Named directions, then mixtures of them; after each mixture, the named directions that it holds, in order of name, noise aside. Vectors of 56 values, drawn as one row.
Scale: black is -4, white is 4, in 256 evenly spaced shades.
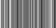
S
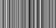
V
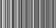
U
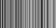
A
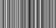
V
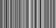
V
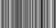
A, S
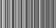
U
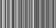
U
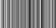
S, V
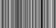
A, S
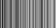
A, U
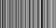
A, V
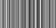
V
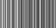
U, V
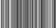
S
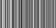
U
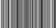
S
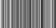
S, V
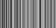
U, V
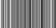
S, V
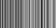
A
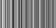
U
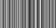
V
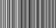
U, V
